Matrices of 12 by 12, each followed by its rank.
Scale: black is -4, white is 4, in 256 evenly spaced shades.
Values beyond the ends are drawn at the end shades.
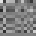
two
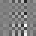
one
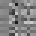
two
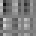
one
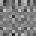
two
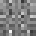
two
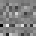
two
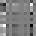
one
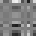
one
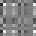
one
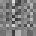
two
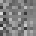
two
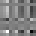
one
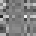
two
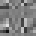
two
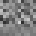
two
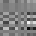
one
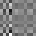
one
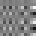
one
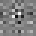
two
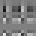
one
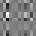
one
